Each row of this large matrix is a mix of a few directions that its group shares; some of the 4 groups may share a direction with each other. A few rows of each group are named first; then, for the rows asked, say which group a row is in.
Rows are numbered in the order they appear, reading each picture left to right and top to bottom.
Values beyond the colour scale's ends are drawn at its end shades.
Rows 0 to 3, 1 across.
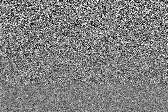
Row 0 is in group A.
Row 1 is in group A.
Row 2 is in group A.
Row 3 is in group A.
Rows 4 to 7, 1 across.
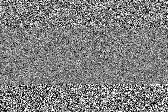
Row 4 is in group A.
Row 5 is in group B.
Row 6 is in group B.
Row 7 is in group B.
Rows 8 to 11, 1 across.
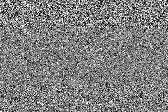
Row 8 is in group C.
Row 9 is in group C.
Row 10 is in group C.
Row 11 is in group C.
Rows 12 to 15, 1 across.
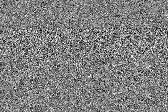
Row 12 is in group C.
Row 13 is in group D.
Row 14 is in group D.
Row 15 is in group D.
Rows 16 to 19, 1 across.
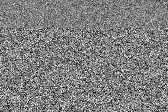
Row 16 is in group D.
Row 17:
B
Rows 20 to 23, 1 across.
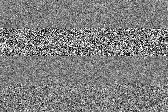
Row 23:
D
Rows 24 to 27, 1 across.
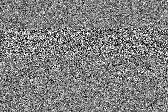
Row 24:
C
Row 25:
A
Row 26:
D
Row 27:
B
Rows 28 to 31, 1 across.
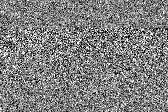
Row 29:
B
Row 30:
A
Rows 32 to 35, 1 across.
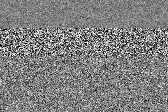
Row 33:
B
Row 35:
A
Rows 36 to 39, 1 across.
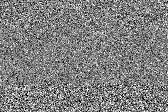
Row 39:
A
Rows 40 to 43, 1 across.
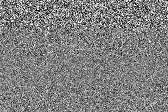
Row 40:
B
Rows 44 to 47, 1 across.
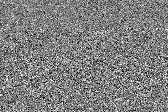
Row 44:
A
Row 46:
D
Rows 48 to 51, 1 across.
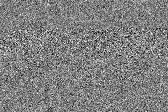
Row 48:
D
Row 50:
B
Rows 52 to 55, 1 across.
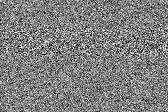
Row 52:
A
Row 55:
A
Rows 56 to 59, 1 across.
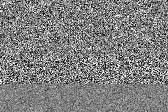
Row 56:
C
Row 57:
D
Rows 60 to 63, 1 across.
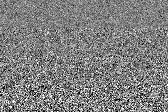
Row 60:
C
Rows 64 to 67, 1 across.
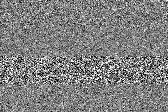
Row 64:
B
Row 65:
C
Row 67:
C
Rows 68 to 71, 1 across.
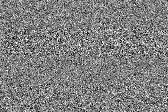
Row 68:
B
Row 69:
A
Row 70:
A
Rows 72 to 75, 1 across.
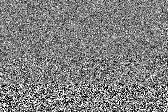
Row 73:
B
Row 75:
B
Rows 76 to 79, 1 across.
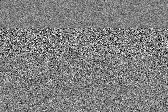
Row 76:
A
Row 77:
C
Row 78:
D
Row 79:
D
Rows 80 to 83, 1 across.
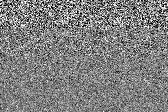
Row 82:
C
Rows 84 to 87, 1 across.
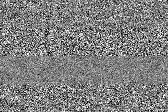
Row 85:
D
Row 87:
C
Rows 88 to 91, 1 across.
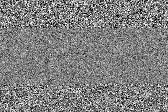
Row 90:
D
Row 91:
B
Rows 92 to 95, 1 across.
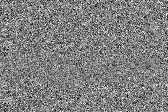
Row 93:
B
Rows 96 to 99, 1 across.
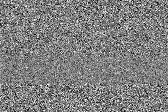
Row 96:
A
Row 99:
D
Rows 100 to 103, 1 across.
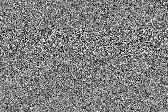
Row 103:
D
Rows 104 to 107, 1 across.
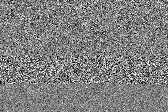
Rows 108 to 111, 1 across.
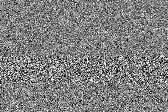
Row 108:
A
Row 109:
B
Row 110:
A
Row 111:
A
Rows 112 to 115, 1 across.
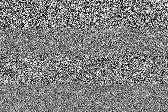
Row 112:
D
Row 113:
A
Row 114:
B
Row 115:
D
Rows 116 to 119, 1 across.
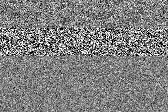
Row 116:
C
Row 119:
D
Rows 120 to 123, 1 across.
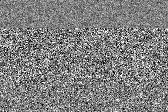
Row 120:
A
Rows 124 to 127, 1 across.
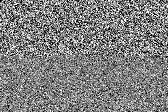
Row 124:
A
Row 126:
B
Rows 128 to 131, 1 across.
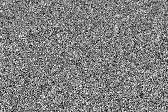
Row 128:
C
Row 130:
B
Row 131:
C
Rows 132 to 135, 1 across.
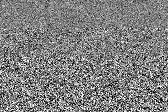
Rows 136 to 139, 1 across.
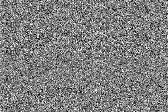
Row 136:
B
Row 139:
A
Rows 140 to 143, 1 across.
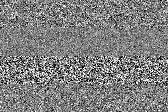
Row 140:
C
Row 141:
A
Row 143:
D
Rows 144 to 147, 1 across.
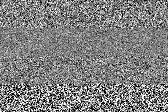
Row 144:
D
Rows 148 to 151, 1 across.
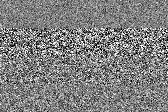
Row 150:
A
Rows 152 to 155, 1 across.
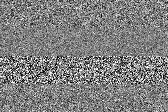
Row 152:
A
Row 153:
B
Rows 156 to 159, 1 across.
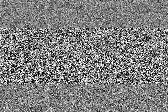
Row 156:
D
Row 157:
B
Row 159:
D
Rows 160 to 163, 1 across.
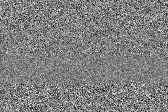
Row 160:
B
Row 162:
D
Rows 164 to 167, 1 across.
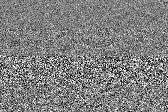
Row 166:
A
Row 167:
C
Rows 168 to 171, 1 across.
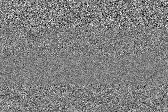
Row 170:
B
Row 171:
C
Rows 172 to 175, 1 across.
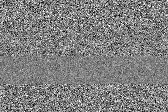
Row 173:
C
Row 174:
D
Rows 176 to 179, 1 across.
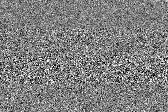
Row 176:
B
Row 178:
D
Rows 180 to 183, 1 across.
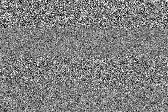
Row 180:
B
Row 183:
B
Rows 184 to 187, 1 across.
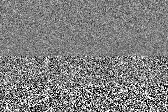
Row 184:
A
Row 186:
D
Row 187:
D
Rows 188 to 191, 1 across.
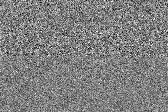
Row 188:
D
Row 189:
A
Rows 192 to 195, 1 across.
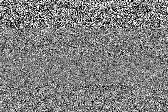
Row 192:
D
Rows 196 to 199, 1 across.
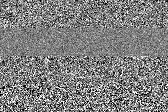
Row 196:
B
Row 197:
C
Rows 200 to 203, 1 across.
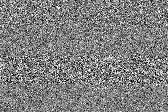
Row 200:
C
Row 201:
D
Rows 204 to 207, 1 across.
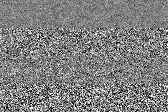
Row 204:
C
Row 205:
A
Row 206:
C
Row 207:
D
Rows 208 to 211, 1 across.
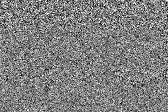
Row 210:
D
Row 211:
D
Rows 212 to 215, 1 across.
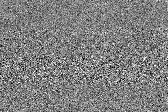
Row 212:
B
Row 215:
C
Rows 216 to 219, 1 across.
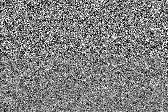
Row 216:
C
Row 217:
B
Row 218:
B
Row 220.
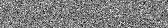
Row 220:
C
